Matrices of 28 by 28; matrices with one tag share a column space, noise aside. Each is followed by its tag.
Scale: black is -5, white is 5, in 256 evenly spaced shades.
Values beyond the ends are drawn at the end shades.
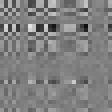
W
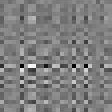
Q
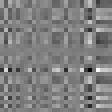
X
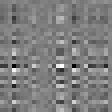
Q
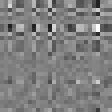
W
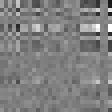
W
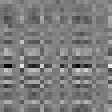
Q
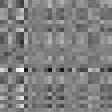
X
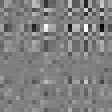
W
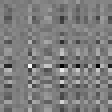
Q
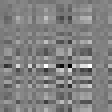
Q
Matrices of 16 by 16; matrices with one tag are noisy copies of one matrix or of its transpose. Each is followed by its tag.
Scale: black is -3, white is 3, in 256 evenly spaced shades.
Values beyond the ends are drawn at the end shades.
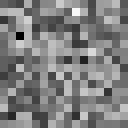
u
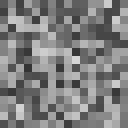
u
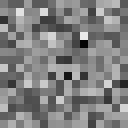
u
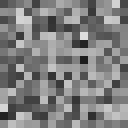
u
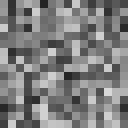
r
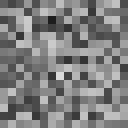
u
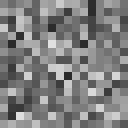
u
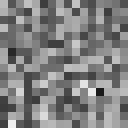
r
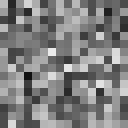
r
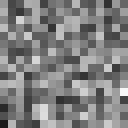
r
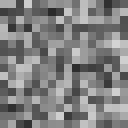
r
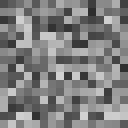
u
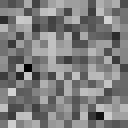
u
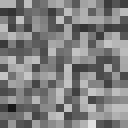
r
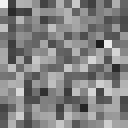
r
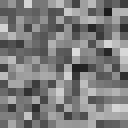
r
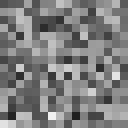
u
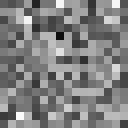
u
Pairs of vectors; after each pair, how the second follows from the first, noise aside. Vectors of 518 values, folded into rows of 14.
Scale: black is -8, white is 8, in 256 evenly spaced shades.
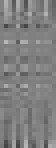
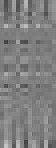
negated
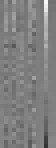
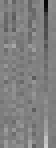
negated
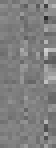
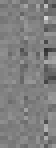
negated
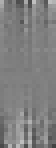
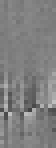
wrapped around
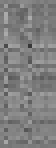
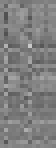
negated
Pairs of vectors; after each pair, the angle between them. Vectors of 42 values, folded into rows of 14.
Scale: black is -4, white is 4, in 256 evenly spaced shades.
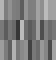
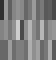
nearly opposite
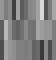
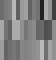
nearly opposite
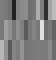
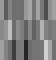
partly aligned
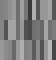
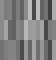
nearly opposite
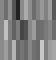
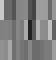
orthogonal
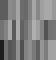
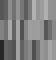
nearly parallel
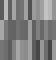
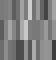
partly opposed
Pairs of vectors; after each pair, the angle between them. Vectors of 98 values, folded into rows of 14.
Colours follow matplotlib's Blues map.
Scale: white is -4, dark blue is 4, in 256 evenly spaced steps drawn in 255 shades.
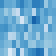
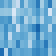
orthogonal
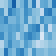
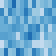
nearly parallel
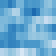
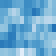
nearly parallel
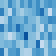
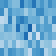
partly aligned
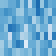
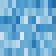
orthogonal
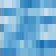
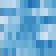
nearly parallel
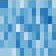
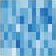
nearly parallel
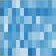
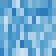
nearly parallel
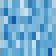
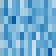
nearly parallel
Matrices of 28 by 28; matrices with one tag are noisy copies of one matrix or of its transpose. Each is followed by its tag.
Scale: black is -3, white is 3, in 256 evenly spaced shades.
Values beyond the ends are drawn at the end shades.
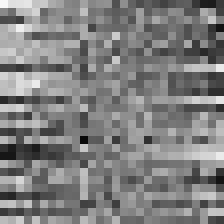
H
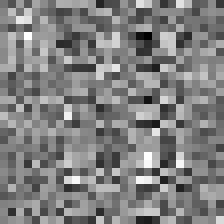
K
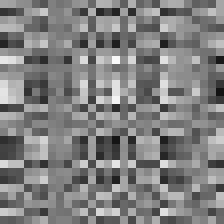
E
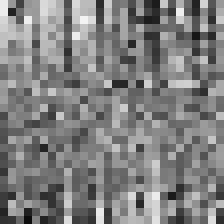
H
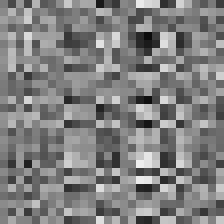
K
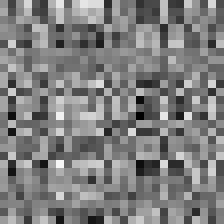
E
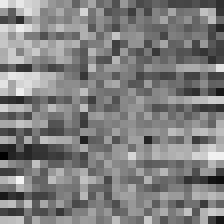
H
